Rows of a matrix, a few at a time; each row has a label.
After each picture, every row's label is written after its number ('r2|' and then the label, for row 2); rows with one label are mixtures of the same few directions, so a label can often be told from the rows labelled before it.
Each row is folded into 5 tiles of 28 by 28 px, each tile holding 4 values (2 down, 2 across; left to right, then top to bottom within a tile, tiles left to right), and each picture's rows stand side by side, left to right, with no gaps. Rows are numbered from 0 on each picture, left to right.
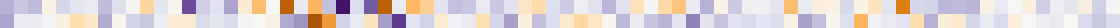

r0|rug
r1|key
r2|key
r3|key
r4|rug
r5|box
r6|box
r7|key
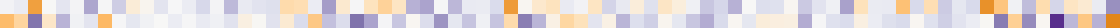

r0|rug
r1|box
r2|rug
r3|box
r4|rug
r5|rug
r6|box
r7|rug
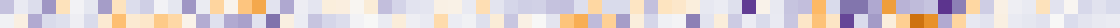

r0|key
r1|rug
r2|key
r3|box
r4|rug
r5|key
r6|rug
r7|box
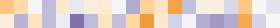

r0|rug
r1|rug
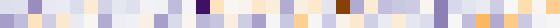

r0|rug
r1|box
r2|box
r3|box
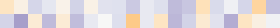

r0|rug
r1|key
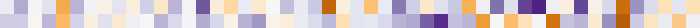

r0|box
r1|box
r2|key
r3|rug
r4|box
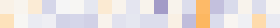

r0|rug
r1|box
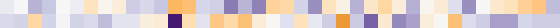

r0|rug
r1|rug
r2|key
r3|rug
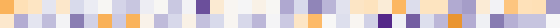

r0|rug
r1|box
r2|rug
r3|rug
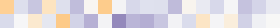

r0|key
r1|rug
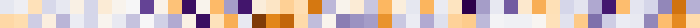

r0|rug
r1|key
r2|rug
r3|key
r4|key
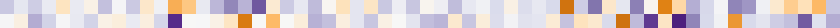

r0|key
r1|rug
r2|key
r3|rug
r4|key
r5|rug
